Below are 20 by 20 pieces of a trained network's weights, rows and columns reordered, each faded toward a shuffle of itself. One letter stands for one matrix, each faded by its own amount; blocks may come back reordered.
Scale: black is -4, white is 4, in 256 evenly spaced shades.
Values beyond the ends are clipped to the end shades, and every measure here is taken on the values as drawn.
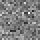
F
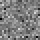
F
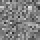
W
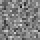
F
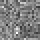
W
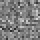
W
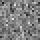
F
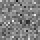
F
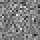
W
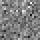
F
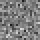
F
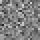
W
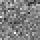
F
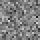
F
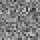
W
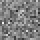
F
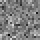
F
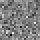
F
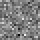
F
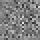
W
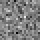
W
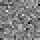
F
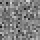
F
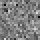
F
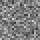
W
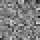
W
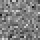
F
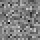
F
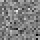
W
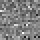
F
